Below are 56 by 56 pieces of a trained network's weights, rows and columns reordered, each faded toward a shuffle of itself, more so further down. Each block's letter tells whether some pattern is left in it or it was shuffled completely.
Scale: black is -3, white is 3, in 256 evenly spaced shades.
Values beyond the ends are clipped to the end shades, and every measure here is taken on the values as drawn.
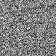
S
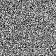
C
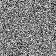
C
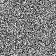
C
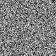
C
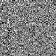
S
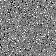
C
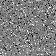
C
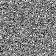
C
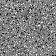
C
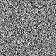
S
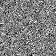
C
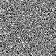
S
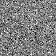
C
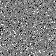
C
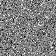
C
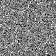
C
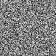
S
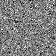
C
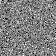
C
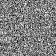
S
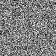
S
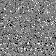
S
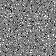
C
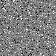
C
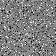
C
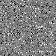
S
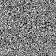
S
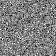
S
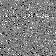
S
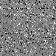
S
